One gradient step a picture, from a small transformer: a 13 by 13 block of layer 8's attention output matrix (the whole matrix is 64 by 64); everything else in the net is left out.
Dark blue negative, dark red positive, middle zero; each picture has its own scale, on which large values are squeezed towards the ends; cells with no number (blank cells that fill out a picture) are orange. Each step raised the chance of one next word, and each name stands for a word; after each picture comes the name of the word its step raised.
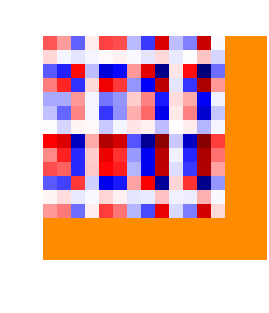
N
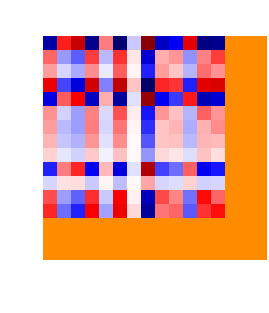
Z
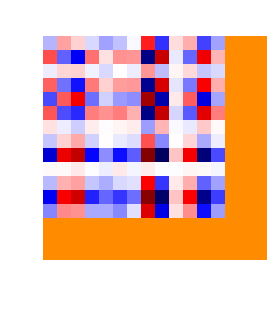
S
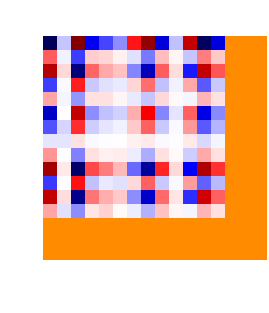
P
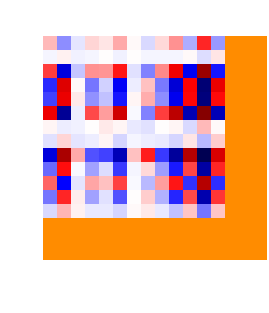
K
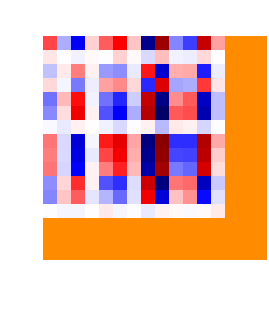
N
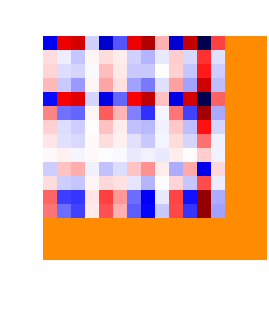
Z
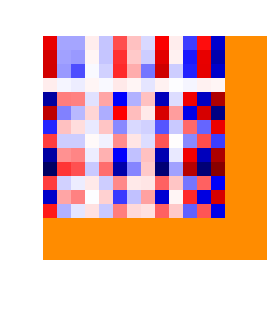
K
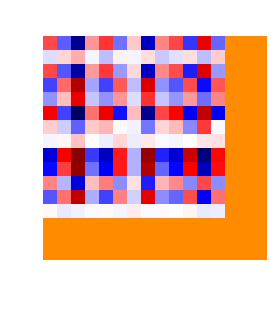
K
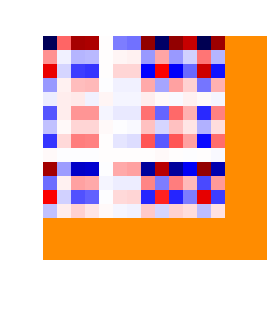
P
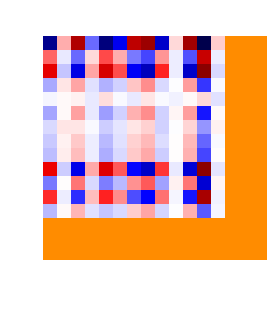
P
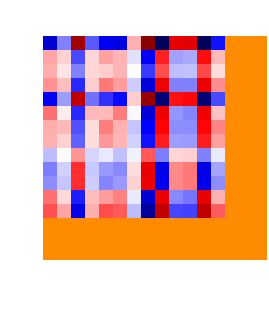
Z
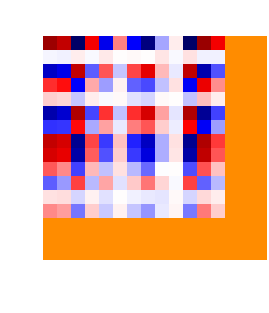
N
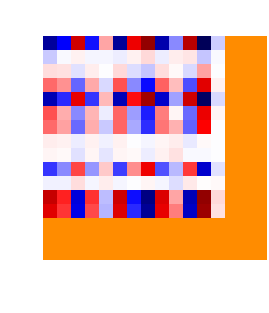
Z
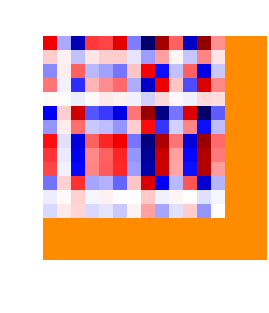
N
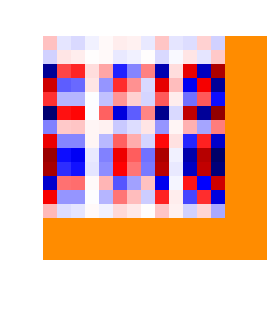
N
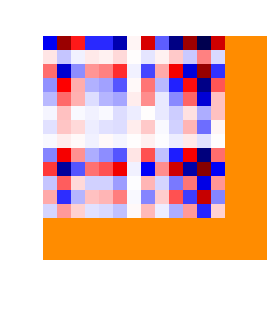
P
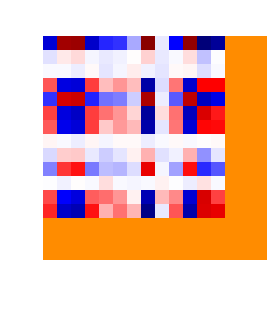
Z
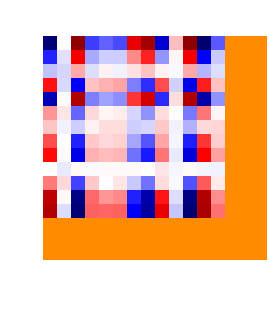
Z
